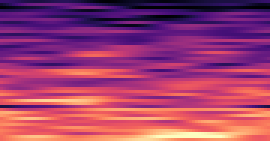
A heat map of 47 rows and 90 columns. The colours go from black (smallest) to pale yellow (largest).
Grain: streaks across. Ninth with the lowest average: top middle. Slope: up to the bottom.
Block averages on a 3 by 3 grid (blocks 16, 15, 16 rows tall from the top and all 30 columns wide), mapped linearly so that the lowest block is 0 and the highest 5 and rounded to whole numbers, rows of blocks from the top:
000
333
555
